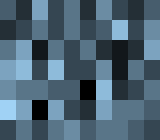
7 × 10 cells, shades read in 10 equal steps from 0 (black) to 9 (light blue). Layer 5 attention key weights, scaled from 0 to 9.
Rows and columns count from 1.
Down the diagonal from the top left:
4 3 1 8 4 2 5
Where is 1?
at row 3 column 3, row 3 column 8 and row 4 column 8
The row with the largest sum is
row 6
